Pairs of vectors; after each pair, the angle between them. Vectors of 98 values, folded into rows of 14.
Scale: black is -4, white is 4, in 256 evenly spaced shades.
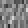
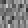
nearly opposite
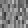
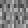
nearly parallel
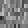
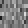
partly aligned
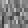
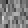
nearly opposite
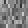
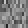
nearly opposite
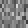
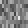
partly aligned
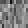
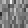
nearly opposite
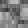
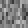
partly opposed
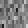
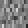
nearly opposite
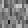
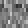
nearly opposite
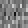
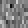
orthogonal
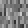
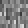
nearly opposite
